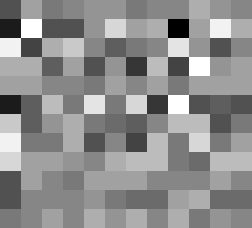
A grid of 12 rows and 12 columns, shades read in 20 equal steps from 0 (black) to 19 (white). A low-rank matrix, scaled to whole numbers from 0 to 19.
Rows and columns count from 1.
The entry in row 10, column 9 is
10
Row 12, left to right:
9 10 12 10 13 11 13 10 13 9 11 10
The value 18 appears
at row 2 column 11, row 3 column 1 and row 8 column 1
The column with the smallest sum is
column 7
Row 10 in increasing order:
6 9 10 10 10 10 10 12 12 12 12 12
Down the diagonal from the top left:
6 19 13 12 9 9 7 14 9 10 8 10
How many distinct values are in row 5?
3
